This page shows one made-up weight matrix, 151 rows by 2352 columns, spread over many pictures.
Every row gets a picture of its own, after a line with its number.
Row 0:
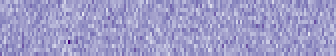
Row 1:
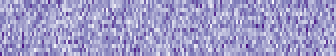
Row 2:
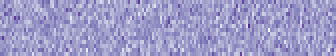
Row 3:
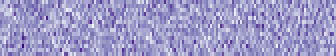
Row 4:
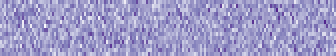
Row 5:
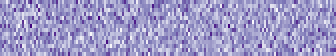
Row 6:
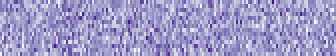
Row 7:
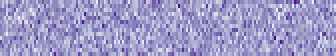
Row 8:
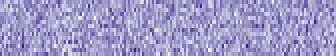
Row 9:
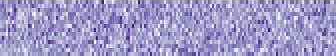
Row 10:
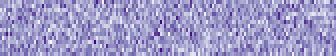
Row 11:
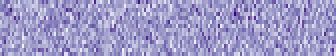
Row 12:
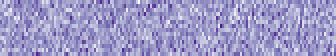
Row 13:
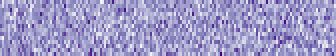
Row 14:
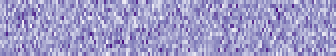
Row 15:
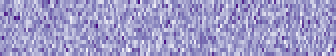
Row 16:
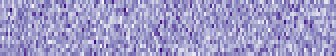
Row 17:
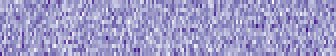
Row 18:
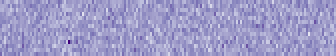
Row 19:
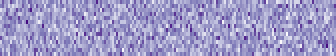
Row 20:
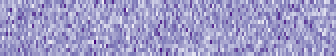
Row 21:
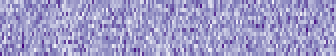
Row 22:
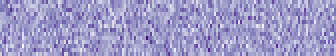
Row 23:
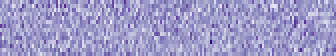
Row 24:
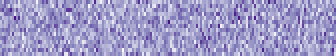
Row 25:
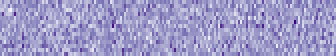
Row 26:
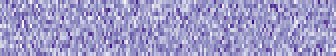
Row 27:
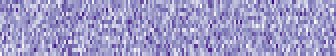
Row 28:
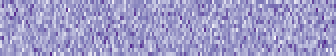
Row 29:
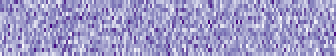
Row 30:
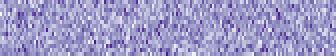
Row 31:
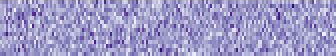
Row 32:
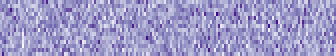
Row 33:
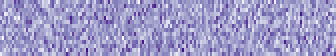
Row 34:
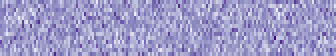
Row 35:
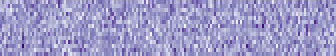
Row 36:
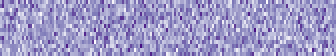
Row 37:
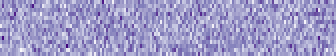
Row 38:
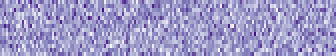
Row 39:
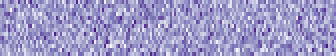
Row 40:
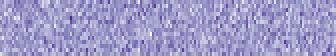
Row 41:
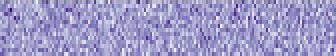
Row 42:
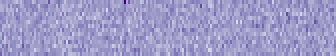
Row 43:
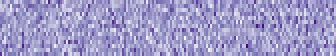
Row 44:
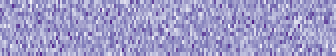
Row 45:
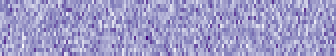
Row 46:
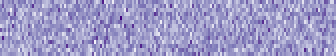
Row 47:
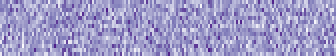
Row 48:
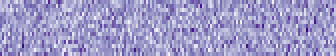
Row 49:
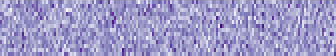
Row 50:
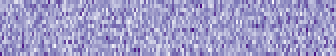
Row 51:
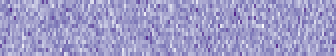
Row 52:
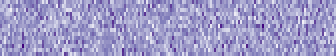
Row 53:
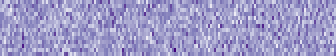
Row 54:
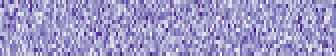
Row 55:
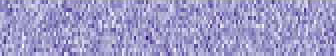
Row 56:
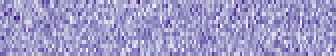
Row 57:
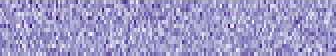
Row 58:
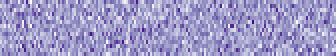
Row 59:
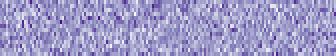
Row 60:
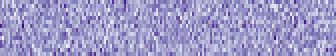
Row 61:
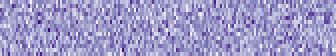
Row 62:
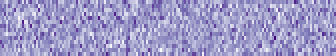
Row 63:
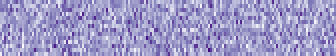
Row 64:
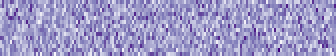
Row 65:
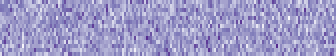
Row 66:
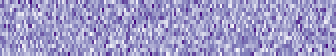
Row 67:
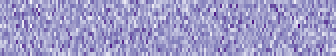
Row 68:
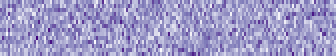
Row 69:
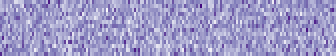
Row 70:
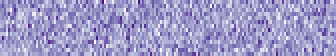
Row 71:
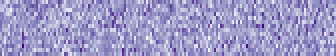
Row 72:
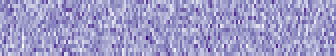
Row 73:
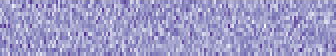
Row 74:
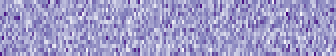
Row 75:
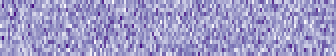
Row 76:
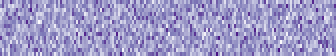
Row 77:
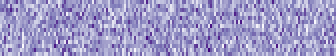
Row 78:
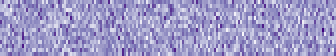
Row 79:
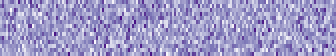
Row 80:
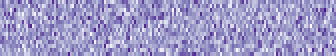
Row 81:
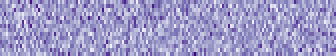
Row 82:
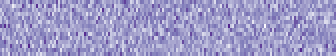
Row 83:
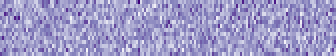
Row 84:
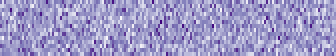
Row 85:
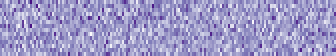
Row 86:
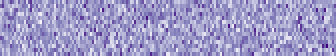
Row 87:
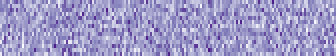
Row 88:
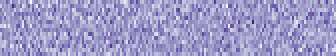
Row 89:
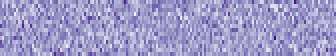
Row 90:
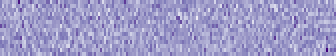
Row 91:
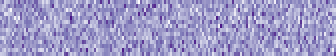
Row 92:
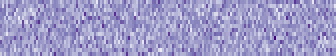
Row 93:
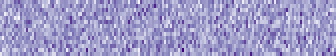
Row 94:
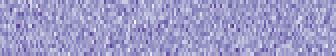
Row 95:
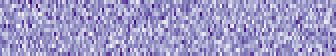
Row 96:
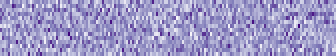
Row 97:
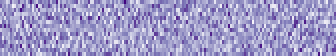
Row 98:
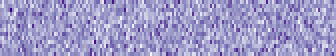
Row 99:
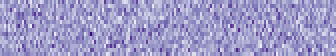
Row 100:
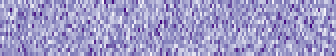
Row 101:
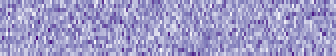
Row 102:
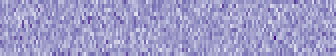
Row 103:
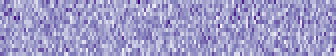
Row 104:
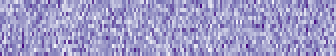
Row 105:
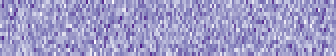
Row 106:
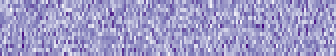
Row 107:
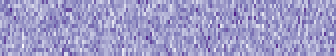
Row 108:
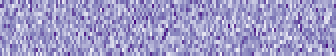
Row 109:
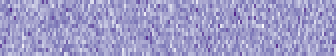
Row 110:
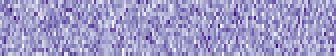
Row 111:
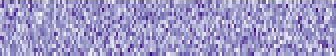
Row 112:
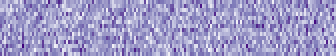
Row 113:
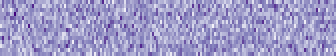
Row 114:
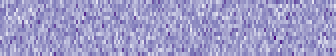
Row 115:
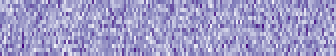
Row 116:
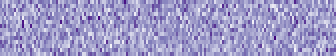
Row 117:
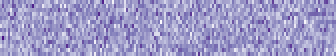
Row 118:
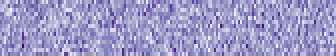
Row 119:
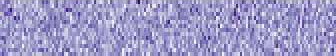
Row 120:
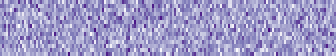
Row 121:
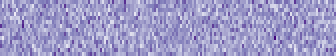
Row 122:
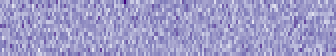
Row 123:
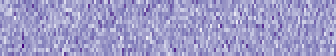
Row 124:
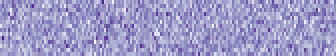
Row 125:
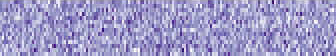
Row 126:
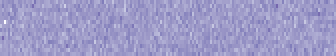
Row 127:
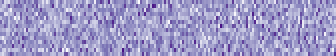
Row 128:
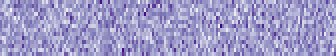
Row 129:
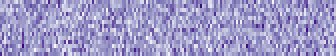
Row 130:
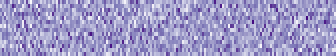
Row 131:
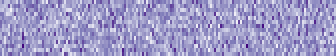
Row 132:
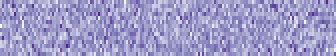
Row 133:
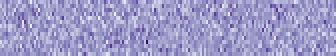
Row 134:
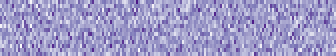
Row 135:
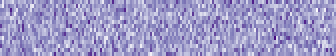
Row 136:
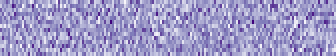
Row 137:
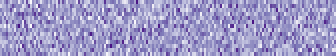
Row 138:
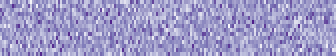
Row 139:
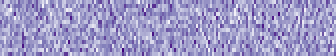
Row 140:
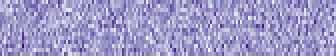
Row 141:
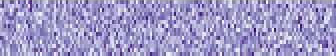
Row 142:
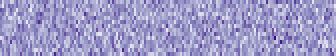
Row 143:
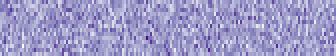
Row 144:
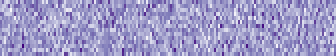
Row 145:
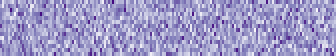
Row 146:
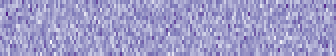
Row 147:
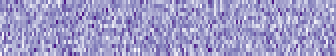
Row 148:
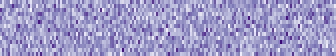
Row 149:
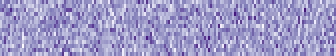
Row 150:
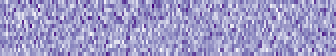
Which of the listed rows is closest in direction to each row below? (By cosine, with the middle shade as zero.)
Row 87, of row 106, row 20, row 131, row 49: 20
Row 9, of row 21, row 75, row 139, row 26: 75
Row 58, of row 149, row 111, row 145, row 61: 61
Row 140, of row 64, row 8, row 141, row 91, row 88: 8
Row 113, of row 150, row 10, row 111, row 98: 111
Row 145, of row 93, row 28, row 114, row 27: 114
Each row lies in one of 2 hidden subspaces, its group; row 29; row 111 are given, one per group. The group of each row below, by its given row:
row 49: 29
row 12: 29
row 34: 111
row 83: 29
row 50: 29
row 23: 111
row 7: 111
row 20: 111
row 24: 29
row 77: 29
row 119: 29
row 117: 111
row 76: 111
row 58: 111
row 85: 111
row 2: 29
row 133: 111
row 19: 111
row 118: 29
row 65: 29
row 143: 29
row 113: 111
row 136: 111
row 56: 29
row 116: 111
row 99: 111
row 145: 111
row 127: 29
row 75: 111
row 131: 29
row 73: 111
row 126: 111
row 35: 29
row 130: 111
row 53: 29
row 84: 111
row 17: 29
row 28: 111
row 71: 29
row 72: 29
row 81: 111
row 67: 111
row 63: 29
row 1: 29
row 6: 29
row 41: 29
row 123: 29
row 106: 29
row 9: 111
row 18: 29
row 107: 29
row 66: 111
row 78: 29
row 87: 29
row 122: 111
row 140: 29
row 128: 29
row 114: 111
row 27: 29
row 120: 111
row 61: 111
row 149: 29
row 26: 111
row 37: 111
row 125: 29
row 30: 111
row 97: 111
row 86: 111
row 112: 29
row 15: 29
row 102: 111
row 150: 111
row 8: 29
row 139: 29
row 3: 29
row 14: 111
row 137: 111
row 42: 29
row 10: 111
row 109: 29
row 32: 29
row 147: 29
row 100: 111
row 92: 111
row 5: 111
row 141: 111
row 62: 111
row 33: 29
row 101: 111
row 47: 29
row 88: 111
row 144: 29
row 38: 111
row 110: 29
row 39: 111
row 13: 111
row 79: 111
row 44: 111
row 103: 29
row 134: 111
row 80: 111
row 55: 29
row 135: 111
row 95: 111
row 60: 111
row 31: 111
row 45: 29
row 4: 111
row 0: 29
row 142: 111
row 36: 111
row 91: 29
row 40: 29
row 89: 111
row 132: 111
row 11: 29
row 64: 111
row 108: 111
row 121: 111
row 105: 111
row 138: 111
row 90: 111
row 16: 111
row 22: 29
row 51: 29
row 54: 111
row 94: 111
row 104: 29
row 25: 29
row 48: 29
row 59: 111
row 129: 29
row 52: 29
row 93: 29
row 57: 111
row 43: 29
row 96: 111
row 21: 29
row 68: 111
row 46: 111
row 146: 111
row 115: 29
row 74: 29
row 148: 111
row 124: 111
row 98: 111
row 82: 111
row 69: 29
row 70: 111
